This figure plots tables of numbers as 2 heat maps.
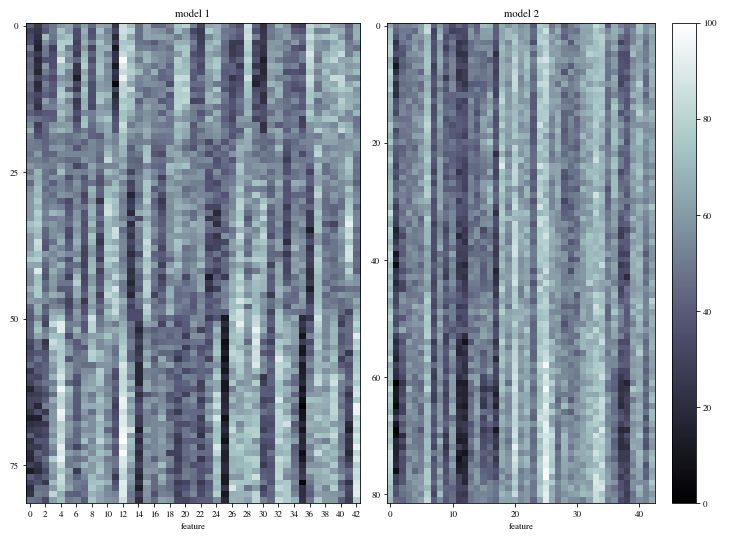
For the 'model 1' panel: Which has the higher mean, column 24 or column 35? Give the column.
24
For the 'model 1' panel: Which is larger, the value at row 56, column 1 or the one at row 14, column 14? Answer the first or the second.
the second
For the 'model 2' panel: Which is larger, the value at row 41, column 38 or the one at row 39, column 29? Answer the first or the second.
the second
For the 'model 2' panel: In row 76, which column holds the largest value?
25
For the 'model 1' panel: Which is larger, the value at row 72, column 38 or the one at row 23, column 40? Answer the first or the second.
the first
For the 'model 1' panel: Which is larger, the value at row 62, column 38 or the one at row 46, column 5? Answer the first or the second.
the first
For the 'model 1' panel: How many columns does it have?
43
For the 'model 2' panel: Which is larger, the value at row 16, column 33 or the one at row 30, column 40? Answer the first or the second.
the first
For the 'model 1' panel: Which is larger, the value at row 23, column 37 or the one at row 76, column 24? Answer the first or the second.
the second
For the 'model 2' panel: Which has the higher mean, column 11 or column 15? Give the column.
15
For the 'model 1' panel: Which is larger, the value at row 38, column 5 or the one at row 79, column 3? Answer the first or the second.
the second
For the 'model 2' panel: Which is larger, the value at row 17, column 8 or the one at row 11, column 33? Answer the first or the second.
the second
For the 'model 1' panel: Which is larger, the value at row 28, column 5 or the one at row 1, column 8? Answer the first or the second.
the first
